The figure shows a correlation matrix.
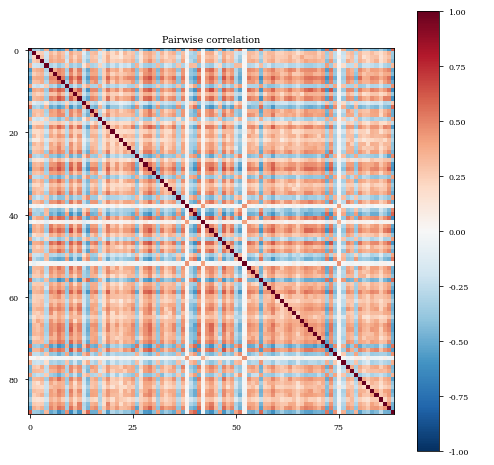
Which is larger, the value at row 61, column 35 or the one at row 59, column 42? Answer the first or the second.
the first
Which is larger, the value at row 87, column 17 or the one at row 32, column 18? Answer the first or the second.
the second
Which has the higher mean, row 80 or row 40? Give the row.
80
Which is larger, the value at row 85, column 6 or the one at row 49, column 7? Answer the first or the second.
the second
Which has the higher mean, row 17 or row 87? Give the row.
87
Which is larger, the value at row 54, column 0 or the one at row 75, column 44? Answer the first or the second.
the second
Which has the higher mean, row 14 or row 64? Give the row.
64
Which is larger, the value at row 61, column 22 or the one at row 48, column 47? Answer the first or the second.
the second
